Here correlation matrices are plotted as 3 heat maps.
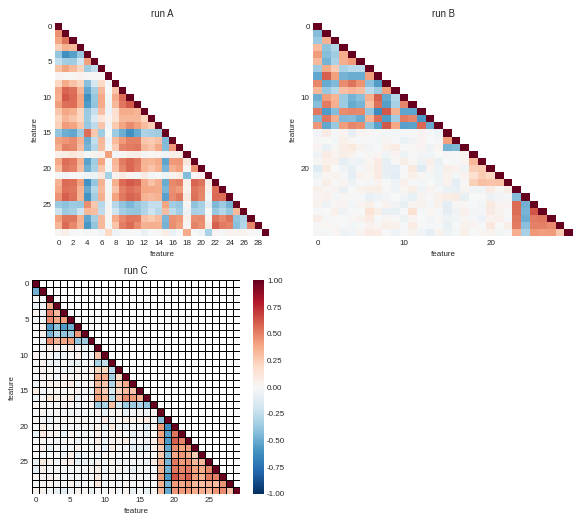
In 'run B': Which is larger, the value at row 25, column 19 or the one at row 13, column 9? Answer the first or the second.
the first
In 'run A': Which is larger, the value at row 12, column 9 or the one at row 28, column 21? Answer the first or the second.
the first
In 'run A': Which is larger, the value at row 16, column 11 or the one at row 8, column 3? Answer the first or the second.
the first
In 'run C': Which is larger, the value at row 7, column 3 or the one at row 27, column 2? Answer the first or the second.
the second
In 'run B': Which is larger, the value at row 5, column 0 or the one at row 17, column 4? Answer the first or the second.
the first
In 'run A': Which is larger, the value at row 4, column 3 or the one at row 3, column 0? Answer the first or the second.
the second
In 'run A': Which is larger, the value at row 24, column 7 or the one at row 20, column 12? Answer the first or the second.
the second
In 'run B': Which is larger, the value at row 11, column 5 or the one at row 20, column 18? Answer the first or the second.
the second
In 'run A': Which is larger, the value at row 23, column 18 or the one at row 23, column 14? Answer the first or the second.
the second
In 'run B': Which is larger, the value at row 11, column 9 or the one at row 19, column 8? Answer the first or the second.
the second
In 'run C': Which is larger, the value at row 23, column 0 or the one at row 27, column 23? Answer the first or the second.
the second
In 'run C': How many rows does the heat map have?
30
